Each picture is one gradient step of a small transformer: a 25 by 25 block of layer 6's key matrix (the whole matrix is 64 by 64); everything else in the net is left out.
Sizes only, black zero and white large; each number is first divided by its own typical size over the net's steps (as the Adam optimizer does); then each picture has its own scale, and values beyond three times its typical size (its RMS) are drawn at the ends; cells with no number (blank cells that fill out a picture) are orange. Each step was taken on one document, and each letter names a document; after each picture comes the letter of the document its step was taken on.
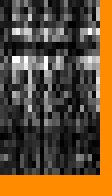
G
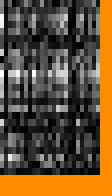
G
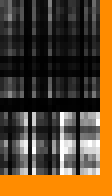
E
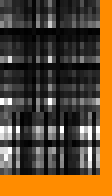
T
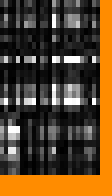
T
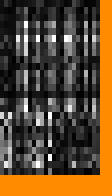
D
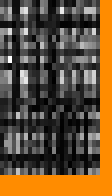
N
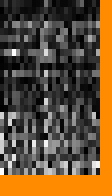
G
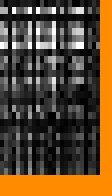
N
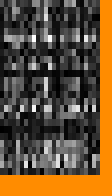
E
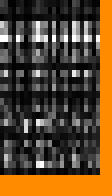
D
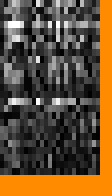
N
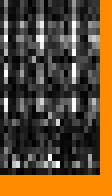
D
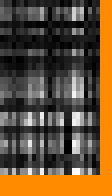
E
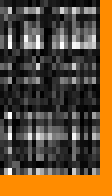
N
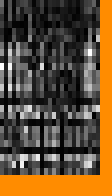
G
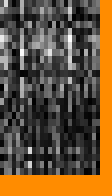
N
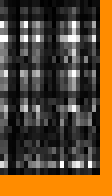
D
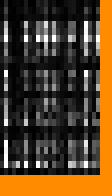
D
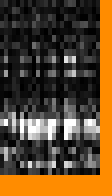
T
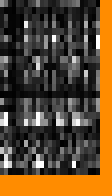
D
